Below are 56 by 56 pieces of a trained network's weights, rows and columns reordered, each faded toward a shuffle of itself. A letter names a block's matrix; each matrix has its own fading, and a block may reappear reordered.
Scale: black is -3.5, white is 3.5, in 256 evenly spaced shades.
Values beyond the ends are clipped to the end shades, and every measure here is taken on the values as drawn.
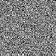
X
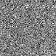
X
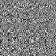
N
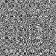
N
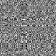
N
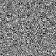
X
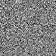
X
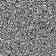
X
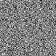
X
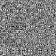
N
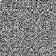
X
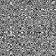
N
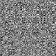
X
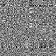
N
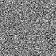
X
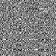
N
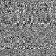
N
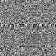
N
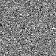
X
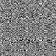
N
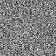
X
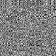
N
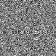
X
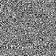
X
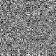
X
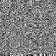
N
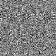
X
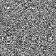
X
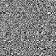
X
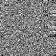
X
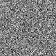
X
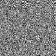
X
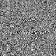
X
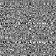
N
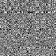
N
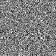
X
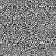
N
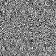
X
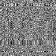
N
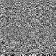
N
